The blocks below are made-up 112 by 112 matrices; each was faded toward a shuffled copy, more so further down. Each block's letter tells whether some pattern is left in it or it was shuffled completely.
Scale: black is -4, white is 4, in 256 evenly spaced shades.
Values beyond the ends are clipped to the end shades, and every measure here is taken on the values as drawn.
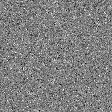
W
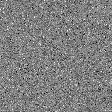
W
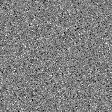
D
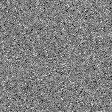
W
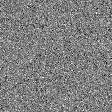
W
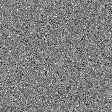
D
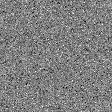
W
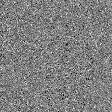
D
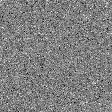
W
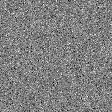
D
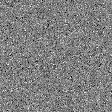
D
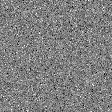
D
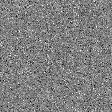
D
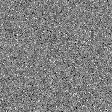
D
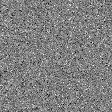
D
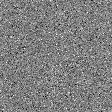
W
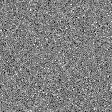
D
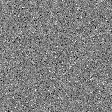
W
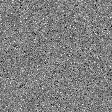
W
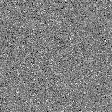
D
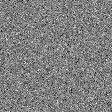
D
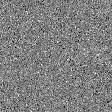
D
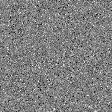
D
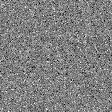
D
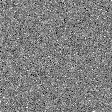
W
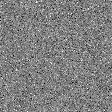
W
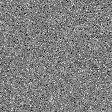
W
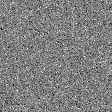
W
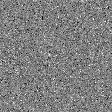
W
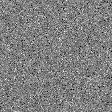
D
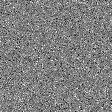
W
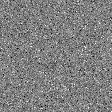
W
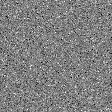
D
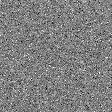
W
